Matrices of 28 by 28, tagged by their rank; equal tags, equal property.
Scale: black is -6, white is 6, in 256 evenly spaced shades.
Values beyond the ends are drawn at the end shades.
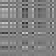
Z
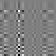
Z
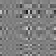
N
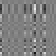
Z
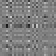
N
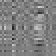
N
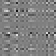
N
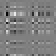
Z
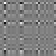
Z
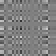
Z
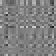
N
